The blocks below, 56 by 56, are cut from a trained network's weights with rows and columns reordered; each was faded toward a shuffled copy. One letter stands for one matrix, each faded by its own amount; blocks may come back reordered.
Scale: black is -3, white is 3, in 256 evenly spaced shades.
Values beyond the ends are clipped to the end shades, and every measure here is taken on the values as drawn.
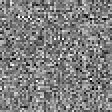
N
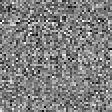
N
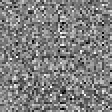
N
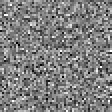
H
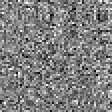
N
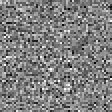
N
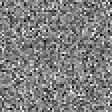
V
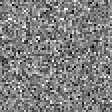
H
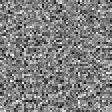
N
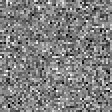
V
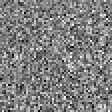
N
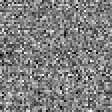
N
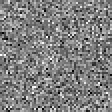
V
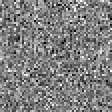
N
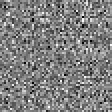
N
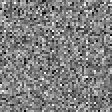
V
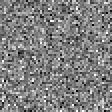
V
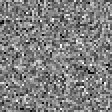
V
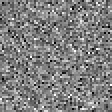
H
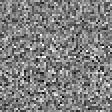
N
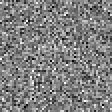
V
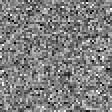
H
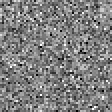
H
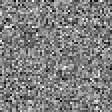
N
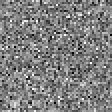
H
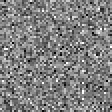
V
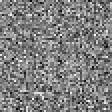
N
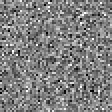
H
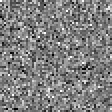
H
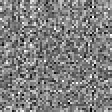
N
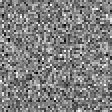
N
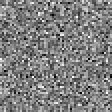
N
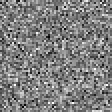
H
